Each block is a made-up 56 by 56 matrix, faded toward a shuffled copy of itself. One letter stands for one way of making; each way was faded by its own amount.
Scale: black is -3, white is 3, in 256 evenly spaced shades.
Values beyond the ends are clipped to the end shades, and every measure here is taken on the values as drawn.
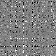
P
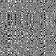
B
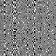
B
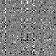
B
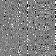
B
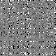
P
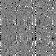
B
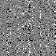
P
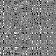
B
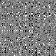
B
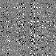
P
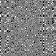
B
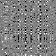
B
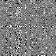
P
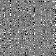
P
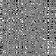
B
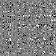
P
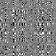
B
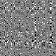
B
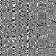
B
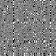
B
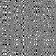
B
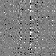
B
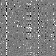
B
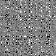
P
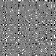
B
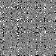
P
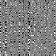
B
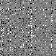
P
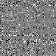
P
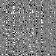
P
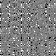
B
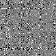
P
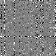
P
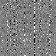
B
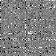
P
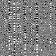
B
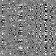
B
